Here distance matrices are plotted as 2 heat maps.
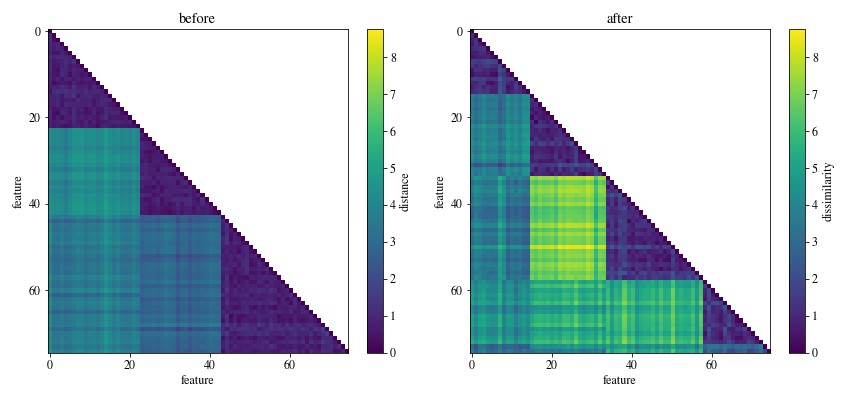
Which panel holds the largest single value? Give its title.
after
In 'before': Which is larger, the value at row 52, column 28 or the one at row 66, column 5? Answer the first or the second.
the second
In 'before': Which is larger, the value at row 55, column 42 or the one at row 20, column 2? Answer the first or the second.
the first
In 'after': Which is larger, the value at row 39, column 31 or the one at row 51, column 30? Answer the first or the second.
the second
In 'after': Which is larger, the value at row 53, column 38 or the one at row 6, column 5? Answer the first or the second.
the first
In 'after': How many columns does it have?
75
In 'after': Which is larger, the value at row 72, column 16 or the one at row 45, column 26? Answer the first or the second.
the second
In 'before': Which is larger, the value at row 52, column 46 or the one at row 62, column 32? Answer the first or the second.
the second
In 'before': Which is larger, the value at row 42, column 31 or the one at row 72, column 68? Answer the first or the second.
the second
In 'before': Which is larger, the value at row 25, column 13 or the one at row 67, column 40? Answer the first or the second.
the first
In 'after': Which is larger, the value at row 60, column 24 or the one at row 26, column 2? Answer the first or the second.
the first
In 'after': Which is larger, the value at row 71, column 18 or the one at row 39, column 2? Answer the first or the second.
the first
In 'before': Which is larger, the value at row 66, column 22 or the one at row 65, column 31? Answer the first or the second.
the first
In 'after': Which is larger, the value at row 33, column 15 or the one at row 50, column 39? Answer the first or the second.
the second
